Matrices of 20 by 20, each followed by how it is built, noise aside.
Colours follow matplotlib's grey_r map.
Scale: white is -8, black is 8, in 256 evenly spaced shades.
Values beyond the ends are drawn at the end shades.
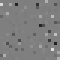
sparse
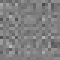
low rank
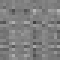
low rank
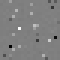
sparse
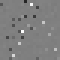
sparse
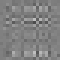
low rank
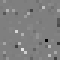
sparse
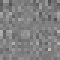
low rank
